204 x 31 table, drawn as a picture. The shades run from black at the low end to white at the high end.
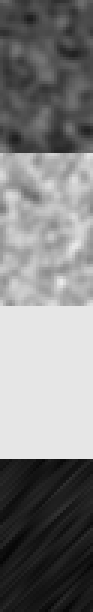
It is made of 4 by 1 panels. Panel 1,1: low, blotchy. Panel 2,1: high, blotchy. Panel 3,1: very high, flat. Panel 4,1: very low, slanting up to the right, faint in contrast.
